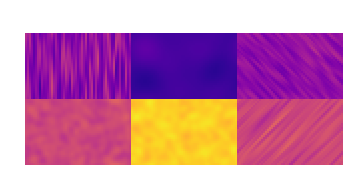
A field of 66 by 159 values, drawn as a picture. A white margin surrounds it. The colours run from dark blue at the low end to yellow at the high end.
It is made of 2 by 3 panels. Panel 1,1: low, streaked downward. Panel 1,2: very low, smooth, faint in contrast. Panel 1,3: low, slanting down to the right, faint in contrast. Panel 2,1: middling, blotchy, faint in contrast. Panel 2,2: very high, blotchy, faint in contrast. Panel 2,3: middling, slanting up to the right, faint in contrast.
